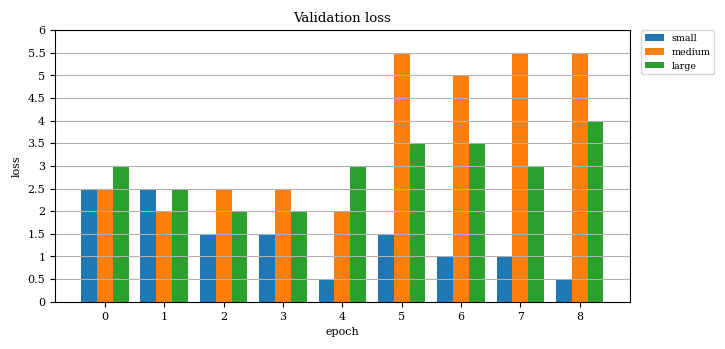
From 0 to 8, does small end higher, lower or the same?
lower
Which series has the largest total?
medium
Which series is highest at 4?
large
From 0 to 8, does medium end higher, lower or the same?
higher
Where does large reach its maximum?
8
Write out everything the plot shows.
Title: Validation loss
x-axis: epoch, ticks 0 1 2 3 4 5 6 7 8
y-axis: loss, ticks 0 0.5 1 1.5 2 2.5 3 3.5 4 4.5 5 5.5 6
Legend: small, medium, large
Values:
small: 2.5 2.5 1.5 1.5 0.5 1.5 1 1 0.5
medium: 2.5 2 2.5 2.5 2 5.5 5 5.5 5.5
large: 3 2.5 2 2 3 3.5 3.5 3 4
